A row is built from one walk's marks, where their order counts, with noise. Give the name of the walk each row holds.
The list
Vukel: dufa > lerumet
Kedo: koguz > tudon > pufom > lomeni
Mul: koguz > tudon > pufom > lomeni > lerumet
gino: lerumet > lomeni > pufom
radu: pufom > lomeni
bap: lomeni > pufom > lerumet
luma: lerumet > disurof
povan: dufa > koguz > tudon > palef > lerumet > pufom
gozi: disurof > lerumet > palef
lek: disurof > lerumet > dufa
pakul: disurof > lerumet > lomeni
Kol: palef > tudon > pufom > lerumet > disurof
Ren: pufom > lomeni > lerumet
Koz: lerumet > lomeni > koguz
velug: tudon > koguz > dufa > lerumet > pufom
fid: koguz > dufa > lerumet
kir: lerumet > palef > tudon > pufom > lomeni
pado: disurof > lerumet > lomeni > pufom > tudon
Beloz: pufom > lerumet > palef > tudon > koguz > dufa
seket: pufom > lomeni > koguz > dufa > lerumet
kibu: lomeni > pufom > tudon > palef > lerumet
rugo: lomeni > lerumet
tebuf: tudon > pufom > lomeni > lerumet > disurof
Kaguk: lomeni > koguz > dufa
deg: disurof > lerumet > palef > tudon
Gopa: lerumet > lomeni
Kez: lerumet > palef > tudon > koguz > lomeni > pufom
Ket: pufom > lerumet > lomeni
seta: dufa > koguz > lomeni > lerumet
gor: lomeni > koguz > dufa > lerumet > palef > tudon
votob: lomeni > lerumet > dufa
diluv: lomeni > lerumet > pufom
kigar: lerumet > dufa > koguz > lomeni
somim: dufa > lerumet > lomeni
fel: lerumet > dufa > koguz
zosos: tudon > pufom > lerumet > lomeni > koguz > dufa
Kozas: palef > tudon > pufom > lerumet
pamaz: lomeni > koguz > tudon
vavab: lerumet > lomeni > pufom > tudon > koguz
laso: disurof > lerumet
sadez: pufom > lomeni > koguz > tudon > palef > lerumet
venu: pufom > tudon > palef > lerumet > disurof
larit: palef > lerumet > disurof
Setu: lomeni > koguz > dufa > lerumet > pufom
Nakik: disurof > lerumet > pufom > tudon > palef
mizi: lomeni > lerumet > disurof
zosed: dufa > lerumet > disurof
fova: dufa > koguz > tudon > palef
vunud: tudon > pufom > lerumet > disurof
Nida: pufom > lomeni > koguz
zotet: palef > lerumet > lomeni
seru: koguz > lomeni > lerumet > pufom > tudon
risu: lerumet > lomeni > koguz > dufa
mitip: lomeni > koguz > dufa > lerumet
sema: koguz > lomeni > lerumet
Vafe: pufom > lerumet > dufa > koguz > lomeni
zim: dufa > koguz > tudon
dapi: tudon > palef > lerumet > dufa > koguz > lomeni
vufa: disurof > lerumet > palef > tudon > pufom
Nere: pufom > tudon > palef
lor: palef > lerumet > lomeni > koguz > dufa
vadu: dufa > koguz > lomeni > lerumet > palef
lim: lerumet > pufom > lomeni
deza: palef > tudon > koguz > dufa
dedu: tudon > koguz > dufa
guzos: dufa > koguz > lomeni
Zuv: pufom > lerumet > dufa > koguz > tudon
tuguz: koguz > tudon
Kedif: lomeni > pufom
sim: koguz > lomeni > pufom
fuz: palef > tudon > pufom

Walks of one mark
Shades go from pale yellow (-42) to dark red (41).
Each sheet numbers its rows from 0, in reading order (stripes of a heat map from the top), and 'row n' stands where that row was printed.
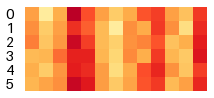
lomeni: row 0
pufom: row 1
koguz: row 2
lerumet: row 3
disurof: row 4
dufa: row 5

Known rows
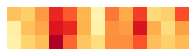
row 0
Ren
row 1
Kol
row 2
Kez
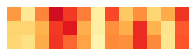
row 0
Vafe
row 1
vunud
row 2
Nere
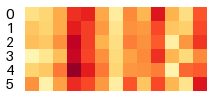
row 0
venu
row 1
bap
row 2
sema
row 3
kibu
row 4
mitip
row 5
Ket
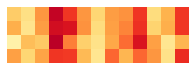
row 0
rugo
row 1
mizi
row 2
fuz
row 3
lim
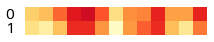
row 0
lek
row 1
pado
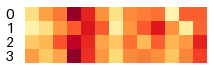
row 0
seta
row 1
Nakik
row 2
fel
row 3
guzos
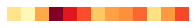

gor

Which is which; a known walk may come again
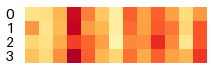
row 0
vavab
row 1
Nida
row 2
Nere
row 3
Koz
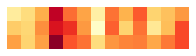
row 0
sadez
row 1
Zuv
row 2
Kaguk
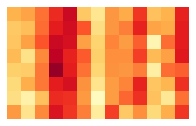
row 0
luma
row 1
lek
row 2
fid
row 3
votob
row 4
mitip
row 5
laso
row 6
pado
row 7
Vafe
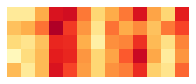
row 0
deg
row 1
risu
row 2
tebuf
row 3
vufa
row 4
diluv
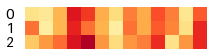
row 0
kir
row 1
radu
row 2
zosed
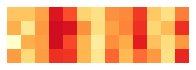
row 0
gino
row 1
mizi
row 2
Kozas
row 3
lim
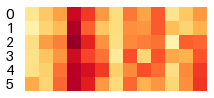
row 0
velug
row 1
Kez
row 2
seta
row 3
Beloz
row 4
vadu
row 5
kigar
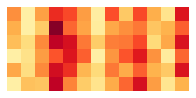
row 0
Ket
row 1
pamaz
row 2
somim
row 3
Nakik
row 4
Gopa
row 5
fuz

